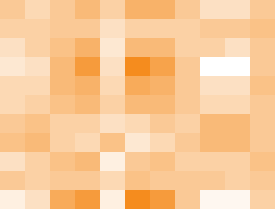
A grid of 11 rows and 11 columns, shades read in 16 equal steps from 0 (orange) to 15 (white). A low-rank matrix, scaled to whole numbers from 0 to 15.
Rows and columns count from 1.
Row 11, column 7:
2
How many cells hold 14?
2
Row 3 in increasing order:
5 6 6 7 8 9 9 9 11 11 12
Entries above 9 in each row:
3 1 3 5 5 3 2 3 2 1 5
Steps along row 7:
down up same up down down up down same up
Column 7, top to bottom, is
5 9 6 3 5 6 8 10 7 8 2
